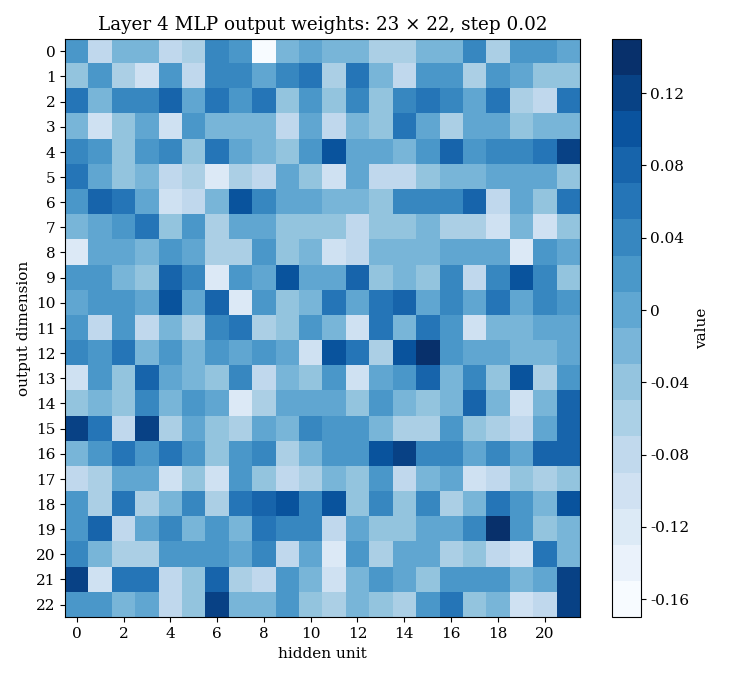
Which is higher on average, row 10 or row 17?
row 10
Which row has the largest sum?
16
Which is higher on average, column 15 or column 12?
column 15
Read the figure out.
Title: Layer 4 MLP output weights: 23 × 22, step 0.02
x-axis: hidden unit, ticks 0 2 4 6 8 10 12 14 16 18 20
y-axis: output dimension, ticks 0 1 2 3 4 5 6 7 8 9 10 11 12 13 14 15 16 17 18 19 20 21 22 (0 at the top)
Colour bar: value, ticks -0.16 -0.12 -0.08 -0.04 0 0.04 0.08 0.12
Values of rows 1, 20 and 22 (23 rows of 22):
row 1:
-0.04 0.02 -0.06 -0.1 0.02 -0.08 0.04 0.04 0 0.04 0.06 -0.06 0.06 -0.02 -0.08 0.02 0.02 -0.06 0.02 0 -0.04 -0.04
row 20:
0.04 -0.02 -0.06 -0.06 0.02 0.02 0.02 0 0.04 -0.08 0 -0.12 0.02 -0.06 0 0 -0.06 -0.04 -0.08 -0.1 0.06 -0.02
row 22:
0.02 0.02 -0.02 0 -0.08 -0.04 0.12 -0.02 -0.02 0.02 -0.04 -0.06 -0.02 -0.04 -0.06 0.02 0.06 -0.04 -0.02 -0.1 -0.08 0.12
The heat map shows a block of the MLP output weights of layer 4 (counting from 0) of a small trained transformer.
